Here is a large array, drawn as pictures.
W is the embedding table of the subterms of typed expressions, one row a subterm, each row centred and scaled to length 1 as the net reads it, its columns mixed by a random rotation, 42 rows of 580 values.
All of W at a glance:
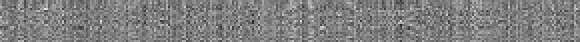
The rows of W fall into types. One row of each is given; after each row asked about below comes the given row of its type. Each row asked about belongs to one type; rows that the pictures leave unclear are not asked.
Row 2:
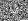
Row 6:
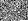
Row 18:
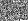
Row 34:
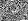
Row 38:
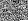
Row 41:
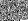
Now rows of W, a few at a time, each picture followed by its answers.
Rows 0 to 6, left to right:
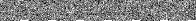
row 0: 41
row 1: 38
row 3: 38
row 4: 18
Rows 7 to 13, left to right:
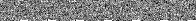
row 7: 41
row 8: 18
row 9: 18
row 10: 6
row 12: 38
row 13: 6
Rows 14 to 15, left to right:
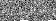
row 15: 34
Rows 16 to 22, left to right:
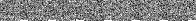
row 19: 41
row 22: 41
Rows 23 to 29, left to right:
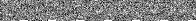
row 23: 6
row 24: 41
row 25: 18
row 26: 34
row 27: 34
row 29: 34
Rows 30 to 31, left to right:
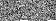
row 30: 18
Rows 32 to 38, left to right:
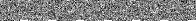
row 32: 41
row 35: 6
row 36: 41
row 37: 2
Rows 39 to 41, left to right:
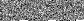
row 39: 6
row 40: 2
